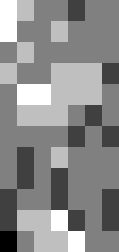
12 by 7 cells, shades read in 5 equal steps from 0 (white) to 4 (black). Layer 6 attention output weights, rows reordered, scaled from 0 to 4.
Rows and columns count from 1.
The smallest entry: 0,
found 6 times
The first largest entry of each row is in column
5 2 1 7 1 6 5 2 2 1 1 1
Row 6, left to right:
2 1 1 1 2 3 2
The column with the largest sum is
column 7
